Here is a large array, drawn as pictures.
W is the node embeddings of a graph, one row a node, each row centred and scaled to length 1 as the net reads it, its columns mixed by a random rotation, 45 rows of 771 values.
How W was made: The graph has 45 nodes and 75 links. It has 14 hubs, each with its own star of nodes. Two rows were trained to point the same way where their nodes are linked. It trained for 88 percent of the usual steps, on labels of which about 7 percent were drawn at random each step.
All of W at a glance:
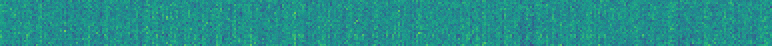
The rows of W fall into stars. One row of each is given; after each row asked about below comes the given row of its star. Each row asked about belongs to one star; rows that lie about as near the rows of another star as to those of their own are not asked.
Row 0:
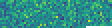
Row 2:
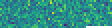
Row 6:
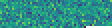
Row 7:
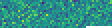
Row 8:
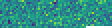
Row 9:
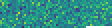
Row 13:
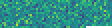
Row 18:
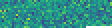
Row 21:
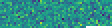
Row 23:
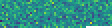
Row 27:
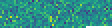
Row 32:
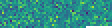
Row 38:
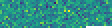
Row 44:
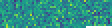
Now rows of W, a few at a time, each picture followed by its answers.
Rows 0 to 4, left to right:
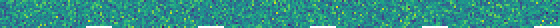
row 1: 38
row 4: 6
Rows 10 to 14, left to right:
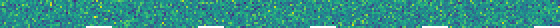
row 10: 7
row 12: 2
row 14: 8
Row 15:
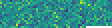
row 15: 13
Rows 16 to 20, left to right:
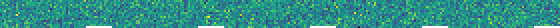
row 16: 18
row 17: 32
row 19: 9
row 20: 38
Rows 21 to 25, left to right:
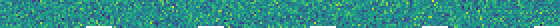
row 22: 7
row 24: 7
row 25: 44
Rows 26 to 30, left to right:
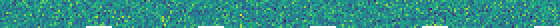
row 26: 0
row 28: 18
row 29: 21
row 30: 13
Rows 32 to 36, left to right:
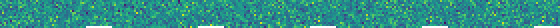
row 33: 21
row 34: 23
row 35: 2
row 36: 8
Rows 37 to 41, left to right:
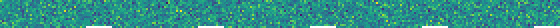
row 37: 38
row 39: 0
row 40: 27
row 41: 0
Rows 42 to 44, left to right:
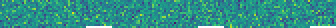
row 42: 32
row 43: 32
